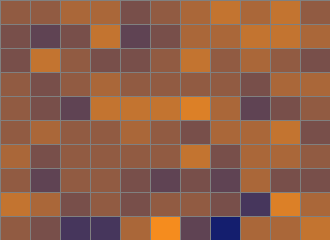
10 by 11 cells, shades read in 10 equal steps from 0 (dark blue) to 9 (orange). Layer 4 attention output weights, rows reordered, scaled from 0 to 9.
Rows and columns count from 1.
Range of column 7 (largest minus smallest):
5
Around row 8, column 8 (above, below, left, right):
4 4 4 6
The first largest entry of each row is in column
8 4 2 4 7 10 7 9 10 6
